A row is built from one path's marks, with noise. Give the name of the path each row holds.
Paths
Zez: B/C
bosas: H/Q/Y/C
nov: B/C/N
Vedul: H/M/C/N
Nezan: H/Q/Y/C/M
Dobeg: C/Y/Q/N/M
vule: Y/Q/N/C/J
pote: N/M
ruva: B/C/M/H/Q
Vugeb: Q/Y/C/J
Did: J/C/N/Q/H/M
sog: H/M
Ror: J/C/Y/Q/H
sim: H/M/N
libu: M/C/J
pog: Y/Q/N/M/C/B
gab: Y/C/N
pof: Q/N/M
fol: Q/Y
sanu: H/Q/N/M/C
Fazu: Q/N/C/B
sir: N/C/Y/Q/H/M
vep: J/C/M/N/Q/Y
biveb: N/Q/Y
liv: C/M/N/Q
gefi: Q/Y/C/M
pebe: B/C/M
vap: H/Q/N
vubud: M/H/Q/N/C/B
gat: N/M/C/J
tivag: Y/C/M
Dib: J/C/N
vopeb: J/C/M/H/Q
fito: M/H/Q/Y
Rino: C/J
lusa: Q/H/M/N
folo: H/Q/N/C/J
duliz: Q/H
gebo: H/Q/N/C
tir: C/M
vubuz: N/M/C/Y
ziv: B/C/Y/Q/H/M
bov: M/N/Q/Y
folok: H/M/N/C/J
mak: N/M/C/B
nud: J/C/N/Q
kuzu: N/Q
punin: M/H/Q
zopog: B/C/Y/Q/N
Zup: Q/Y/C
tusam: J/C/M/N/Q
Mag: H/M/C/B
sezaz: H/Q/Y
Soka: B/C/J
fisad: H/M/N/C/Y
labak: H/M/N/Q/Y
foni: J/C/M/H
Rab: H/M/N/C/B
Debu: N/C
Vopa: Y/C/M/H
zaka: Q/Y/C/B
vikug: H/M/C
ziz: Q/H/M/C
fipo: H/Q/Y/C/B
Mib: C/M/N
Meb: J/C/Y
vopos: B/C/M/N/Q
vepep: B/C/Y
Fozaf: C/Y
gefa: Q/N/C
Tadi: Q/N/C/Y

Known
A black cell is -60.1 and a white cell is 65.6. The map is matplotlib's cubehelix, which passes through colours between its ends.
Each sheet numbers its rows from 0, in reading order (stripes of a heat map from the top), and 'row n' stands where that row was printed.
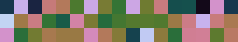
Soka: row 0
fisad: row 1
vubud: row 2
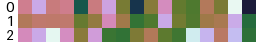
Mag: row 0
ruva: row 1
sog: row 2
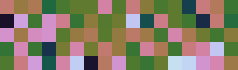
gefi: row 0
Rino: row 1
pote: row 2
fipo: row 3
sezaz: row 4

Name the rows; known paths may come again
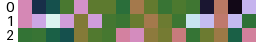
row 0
vep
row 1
sog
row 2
Tadi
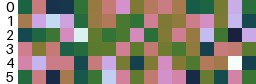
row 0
zaka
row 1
vikug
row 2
folo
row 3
gefi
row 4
Mag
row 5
nov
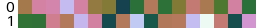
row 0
foni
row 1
vap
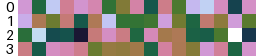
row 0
lusa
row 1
Rab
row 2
vepep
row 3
sanu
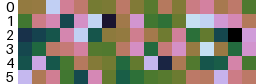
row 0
ziz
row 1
sezaz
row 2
nud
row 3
gebo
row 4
Meb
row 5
fisad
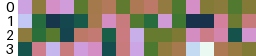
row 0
pote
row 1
pog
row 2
biveb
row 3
duliz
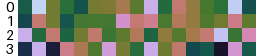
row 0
Fozaf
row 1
Zup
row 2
sir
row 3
Soka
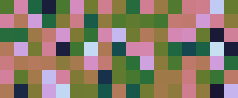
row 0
fipo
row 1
Nezan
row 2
kuzu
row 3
pebe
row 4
ruva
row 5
folok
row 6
Did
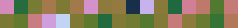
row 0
vubud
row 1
vopeb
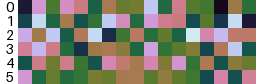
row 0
Rino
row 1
Zez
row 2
fito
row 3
tivag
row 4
Debu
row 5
Dobeg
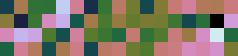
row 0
Ror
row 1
tusam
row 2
Vopa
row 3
bosas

